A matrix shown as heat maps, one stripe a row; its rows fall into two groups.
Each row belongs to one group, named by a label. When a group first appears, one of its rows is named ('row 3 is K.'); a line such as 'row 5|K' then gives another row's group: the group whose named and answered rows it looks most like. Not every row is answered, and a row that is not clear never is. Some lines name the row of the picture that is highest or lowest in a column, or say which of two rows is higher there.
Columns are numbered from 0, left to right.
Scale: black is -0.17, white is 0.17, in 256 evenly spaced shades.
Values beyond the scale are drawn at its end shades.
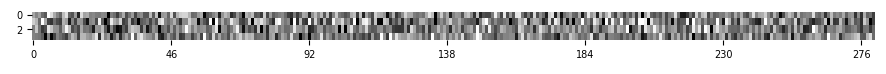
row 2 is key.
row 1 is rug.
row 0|key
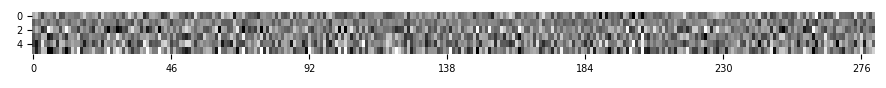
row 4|rug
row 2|key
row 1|rug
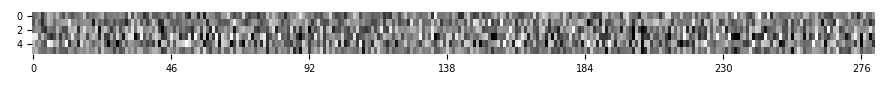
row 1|key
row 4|key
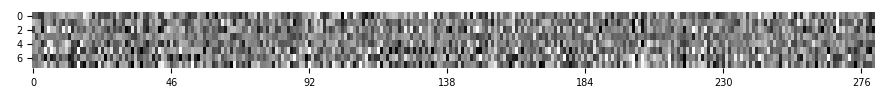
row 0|key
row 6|rug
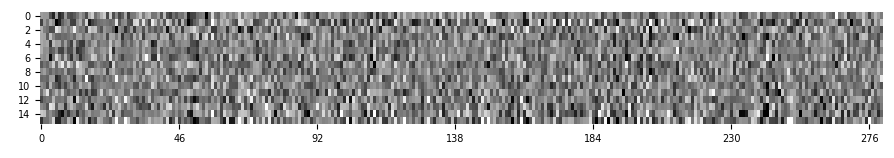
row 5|rug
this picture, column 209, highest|14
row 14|rug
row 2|key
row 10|rug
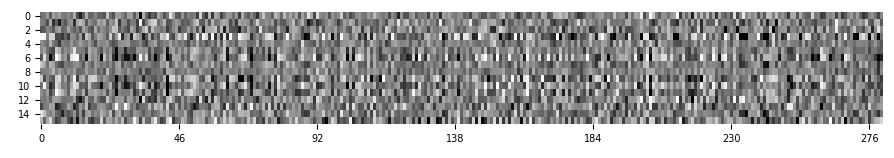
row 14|rug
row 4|rug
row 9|key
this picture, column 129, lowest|15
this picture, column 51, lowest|13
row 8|rug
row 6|key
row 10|key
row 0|rug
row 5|key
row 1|rug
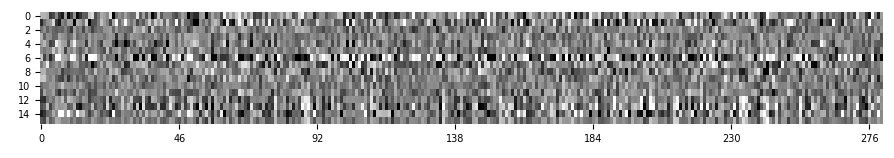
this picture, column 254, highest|7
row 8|rug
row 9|rug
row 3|key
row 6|key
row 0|rug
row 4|key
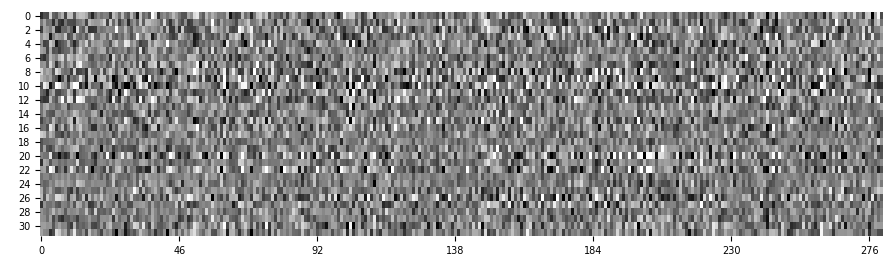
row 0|rug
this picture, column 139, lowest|10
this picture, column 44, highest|20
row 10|key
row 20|rug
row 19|key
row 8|key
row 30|key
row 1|rug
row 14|key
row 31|key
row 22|rug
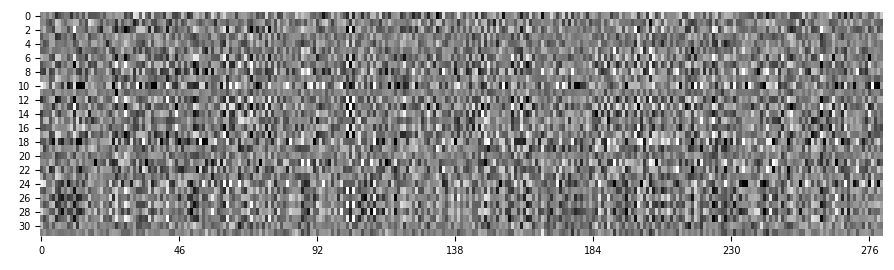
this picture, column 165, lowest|21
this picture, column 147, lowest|13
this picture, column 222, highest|18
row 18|rug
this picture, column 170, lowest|28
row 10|rug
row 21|rug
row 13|key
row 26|rug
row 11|key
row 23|key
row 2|key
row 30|key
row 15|key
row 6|key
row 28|rug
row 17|key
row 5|rug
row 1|key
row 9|key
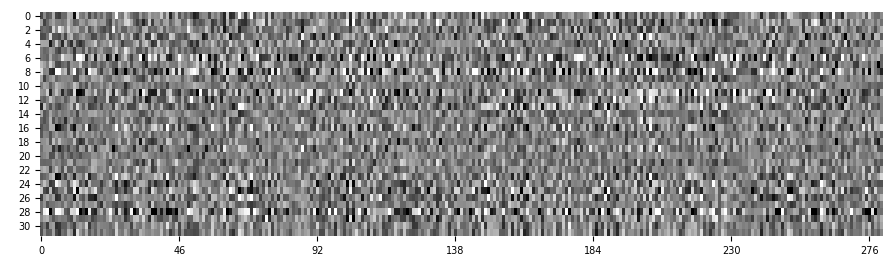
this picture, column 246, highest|16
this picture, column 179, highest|6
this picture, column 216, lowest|8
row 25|key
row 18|rug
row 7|rug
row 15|rug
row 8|key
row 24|key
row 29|key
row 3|rug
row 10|key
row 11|rug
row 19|rug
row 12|rug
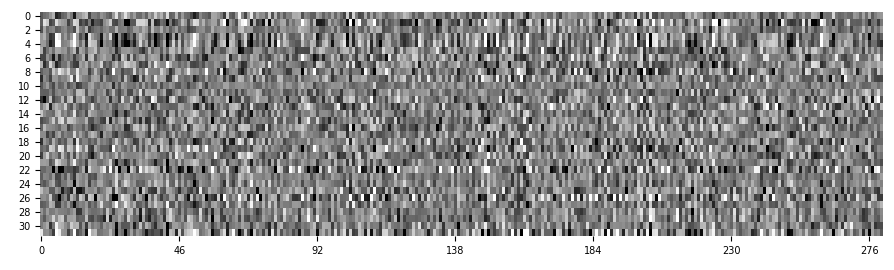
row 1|key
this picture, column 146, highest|19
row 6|rug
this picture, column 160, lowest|31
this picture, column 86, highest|22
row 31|key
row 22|rug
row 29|rug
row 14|key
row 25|rug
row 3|key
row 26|rug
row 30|key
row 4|key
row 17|key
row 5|key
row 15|rug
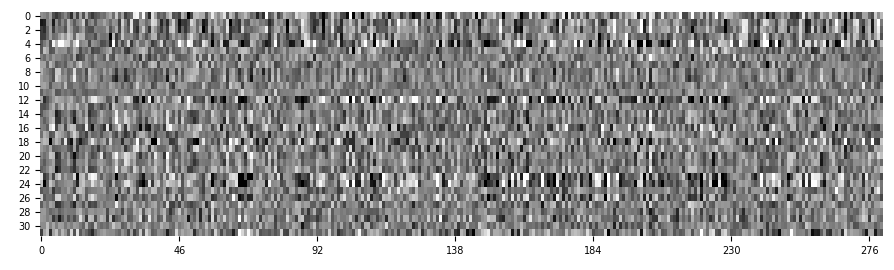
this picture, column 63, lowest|1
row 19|key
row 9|key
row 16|rug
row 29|rug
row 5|key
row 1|rug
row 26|key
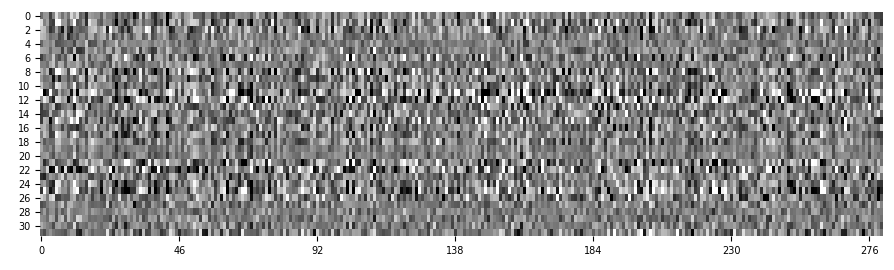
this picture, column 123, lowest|25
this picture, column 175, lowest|2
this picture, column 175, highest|15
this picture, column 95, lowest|22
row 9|rug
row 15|key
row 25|key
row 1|key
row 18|key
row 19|key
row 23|rug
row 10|key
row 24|key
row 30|key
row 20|key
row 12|key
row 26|rug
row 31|rug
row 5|rug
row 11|key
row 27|rug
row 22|rug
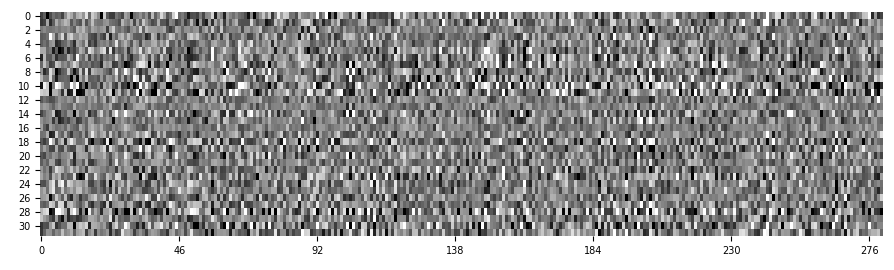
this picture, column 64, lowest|30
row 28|key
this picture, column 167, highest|22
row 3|rug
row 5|rug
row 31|rug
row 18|rug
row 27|rug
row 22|key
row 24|rug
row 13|key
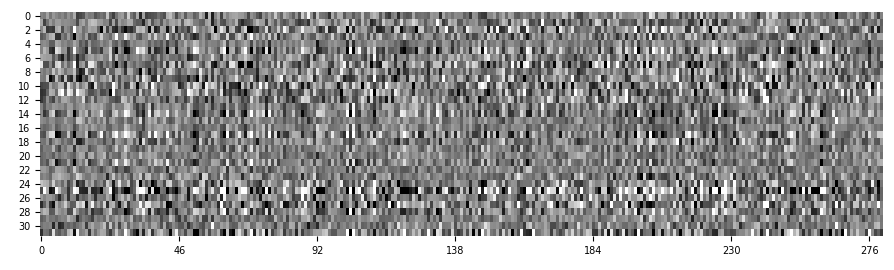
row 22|key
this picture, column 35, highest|27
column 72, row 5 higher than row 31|No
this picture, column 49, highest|11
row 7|key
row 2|key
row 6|rug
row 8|rug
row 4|key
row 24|rug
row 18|rug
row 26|rug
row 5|key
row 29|rug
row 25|key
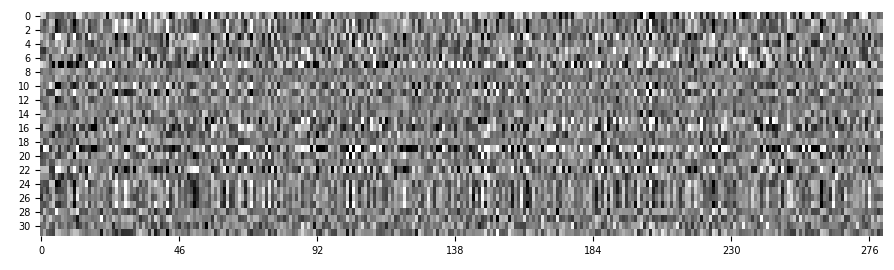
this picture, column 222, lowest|0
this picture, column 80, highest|7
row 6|rug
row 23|rug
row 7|rug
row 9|key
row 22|key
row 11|key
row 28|key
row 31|key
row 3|key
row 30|rug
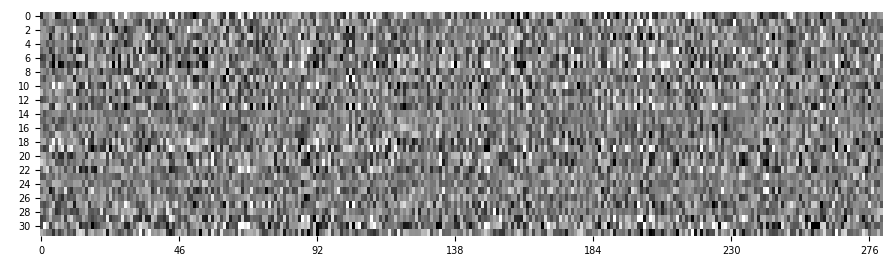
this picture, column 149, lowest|19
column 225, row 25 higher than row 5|Yes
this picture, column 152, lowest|28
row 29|rug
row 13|key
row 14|key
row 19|rug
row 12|rug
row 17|key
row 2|key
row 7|rug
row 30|key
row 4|key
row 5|rug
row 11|key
